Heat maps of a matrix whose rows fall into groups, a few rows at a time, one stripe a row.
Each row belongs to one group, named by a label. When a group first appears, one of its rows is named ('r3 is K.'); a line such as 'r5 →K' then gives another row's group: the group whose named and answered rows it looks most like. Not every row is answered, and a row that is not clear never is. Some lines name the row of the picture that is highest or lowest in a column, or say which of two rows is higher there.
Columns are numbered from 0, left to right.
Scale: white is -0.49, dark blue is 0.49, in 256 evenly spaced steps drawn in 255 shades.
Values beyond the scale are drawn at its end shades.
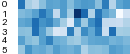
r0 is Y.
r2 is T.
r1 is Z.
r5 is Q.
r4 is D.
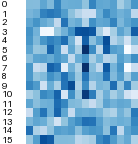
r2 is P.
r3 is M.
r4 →T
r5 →Z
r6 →Q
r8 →T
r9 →Y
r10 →Z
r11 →D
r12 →Q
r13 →M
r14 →Y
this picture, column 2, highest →15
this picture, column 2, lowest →3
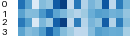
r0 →Y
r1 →D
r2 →Y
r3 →D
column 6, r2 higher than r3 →Yes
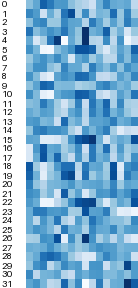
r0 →D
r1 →Y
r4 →Z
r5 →M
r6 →Q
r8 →M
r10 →M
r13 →P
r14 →T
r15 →M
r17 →Q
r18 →Y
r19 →Y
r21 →P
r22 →M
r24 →Q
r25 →P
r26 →Z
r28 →D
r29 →P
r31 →P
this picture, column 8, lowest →31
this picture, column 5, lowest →4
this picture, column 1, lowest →4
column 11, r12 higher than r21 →Yes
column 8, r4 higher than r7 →Yes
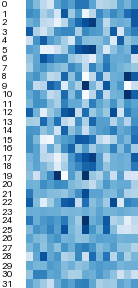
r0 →M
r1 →P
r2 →M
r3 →Y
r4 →Q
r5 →M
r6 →D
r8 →P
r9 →Z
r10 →P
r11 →P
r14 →P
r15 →M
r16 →Y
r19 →Z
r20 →D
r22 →Y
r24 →T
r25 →T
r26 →D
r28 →Q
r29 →D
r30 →T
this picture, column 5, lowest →19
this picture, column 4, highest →19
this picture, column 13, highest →4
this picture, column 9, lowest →6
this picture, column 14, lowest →9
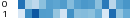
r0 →Y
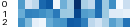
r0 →Z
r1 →T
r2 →M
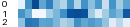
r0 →Q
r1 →M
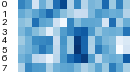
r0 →Y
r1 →D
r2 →Q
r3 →M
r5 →Z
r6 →M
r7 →Q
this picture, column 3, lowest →6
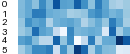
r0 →T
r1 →D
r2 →Q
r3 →Q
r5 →Z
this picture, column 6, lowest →3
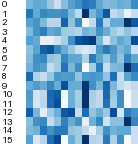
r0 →M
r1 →T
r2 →P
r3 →T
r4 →M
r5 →D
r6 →P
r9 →T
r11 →Z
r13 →P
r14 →D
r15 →Z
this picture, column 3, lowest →4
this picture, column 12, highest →12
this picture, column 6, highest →12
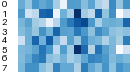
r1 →Z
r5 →Z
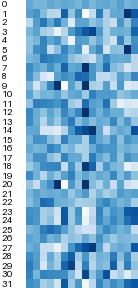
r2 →Q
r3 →M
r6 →D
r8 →M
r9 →Z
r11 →T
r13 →Y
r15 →P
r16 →D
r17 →P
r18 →Z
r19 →Y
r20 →Z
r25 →D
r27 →M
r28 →Y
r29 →Y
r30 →T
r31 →P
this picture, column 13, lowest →11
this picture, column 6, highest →29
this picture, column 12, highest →29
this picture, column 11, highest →30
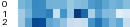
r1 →Z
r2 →D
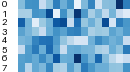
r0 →P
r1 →Z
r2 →Y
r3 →M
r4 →D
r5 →Q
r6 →T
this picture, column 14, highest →0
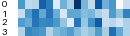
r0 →Z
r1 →Q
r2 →T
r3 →Q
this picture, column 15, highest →1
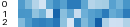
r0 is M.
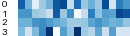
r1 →P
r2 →D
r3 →Z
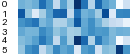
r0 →Z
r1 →Y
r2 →T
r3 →D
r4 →Z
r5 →P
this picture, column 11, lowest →5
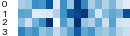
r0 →Z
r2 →Z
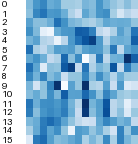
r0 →T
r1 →T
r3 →M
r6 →P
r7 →Y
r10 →T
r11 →T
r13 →D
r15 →Q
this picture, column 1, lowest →9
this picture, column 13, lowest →1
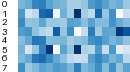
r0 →D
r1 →Z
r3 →P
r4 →D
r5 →Z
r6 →D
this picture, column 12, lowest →5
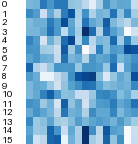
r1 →Y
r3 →Z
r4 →Y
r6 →P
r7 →Y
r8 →M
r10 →D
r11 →P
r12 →P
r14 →Z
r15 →Z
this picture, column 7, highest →8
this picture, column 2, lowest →8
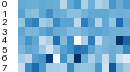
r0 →Q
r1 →D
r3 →D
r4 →P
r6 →Z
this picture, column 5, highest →4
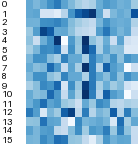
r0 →D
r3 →D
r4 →Z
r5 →Z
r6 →P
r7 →Z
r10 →Z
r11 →T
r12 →Y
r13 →Q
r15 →D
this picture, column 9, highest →1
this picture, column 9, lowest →15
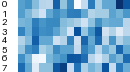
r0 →P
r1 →M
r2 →D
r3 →T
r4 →Q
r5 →P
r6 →M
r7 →Y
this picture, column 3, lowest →6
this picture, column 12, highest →7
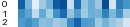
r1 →Y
